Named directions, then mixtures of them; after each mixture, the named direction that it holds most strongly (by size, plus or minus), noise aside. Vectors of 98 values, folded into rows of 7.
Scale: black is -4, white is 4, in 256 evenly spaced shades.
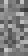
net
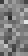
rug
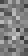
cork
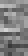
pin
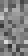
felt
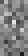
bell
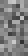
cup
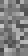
net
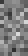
rug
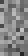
cork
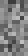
cup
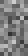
cup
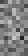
cork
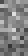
cork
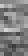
pin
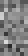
felt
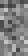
felt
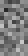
cup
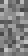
net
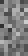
rug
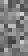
net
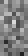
bell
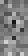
bell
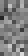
felt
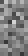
bell
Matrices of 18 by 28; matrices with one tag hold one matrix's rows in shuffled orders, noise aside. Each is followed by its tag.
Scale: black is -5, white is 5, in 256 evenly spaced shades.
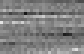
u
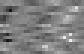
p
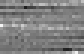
u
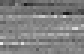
u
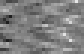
p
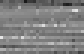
u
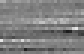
u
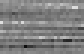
u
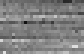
u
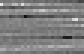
u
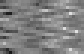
p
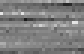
u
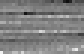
u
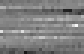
u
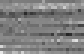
u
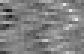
p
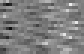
p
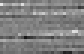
u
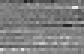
u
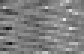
p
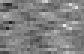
p
